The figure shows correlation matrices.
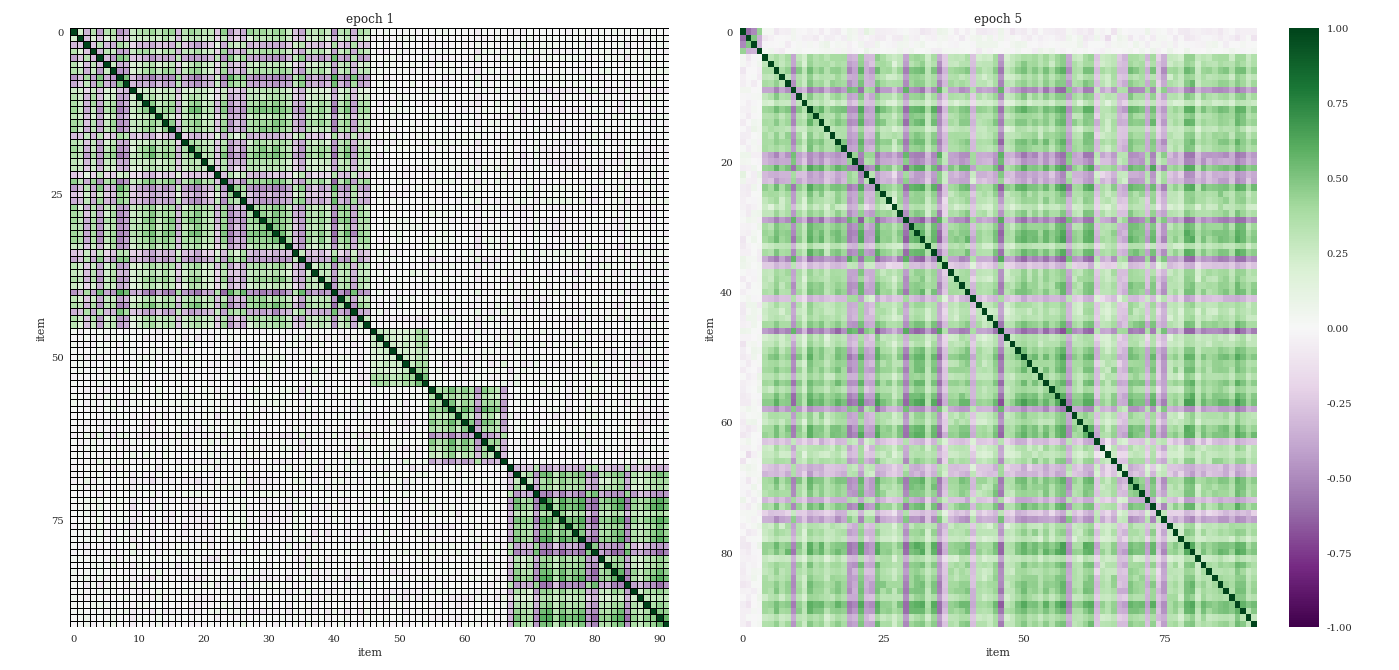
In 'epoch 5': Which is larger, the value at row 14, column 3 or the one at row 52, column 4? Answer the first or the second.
the second
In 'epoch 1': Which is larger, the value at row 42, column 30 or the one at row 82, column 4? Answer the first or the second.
the first
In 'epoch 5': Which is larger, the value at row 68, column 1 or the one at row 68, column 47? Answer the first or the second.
the first
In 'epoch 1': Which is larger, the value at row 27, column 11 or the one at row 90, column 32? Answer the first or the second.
the first
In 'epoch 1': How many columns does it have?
92
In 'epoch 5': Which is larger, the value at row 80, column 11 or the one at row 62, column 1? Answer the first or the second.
the first
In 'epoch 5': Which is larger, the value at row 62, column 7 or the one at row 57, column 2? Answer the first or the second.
the first
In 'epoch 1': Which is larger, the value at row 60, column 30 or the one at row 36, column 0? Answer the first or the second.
the second
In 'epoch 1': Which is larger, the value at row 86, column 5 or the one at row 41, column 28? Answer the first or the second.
the second
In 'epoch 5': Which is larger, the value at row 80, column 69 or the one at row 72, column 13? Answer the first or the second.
the first
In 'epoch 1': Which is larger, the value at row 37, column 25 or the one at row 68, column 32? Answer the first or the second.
the second
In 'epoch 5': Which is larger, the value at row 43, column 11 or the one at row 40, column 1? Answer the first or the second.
the first
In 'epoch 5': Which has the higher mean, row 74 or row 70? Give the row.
70
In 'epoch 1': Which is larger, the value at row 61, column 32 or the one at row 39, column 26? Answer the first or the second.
the first
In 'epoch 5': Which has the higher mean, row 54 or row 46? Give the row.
54
